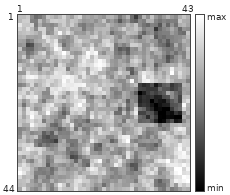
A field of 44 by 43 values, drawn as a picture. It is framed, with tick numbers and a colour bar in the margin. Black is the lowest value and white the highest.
The middle right is the ninth with the lowest average. The field is mottled with small blotches. An odd patch, lower than its surroundings, sits in the middle right.
